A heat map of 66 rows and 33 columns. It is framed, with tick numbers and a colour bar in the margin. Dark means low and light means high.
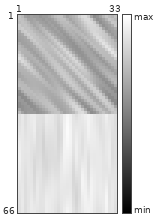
The table splits into 2 rows of 1 panel. Panel 1,1: high, slanting down to the right. Panel 2,1: very high, streaked downward, faint in contrast.
